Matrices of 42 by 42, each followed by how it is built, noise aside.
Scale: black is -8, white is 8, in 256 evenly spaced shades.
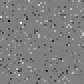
sparse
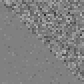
upper triangular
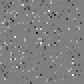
sparse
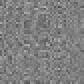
low rank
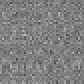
low rank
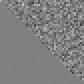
upper triangular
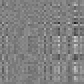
low rank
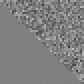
upper triangular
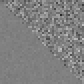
upper triangular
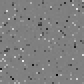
sparse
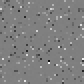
sparse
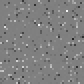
sparse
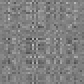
low rank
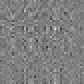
low rank
